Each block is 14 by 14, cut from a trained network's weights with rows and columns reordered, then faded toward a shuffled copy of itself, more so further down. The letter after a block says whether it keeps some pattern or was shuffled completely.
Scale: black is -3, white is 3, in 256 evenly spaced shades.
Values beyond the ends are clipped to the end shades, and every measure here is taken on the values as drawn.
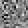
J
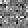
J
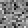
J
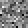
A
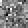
A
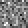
A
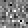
J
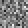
A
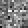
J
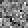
A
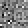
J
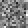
A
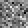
A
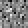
A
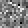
A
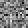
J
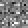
J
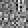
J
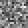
A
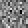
J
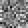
J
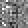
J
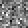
A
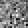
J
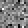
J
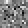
J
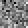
A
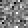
A
